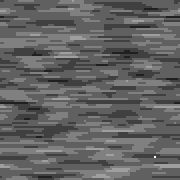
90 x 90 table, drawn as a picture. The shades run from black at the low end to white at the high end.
Mirror symmetry: none. Lone odd cells: 1, higher than its neighbours. Grain: streaks across. Slope: none. Average level on the scale: 40%.
